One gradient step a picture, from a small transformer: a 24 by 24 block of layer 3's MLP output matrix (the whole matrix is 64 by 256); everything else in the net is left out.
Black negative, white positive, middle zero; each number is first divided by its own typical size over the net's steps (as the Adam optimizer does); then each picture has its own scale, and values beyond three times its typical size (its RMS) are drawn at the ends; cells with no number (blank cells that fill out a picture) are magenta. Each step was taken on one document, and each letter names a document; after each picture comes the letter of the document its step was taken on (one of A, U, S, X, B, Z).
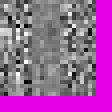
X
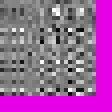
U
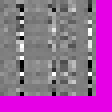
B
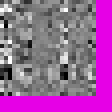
X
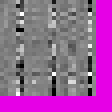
B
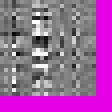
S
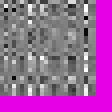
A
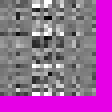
S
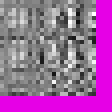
U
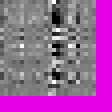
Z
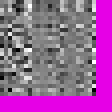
X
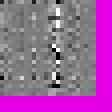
Z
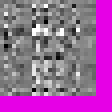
S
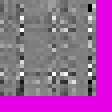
B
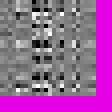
S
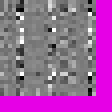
B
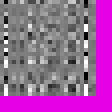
A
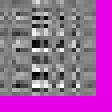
S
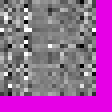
X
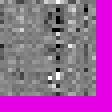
Z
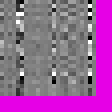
B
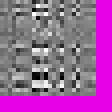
S
